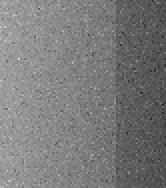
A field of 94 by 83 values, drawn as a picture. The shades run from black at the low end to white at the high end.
Average level on the scale: 50%. Seam: vertical, 70% of the way across, the left part higher. Slope: up to the left.
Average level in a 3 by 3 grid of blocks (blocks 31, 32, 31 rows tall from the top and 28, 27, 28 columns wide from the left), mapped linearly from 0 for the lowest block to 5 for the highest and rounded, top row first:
5 3 0
5 3 0
5 3 0
